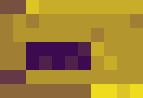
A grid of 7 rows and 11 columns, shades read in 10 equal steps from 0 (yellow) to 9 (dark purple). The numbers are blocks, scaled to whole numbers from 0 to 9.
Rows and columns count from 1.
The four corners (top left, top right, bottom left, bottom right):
6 2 5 0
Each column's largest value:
7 7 9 9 9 9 9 4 3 3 4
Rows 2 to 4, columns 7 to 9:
3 3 3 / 3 4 3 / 8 2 3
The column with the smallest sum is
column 9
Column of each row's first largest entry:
1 1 1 3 3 1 1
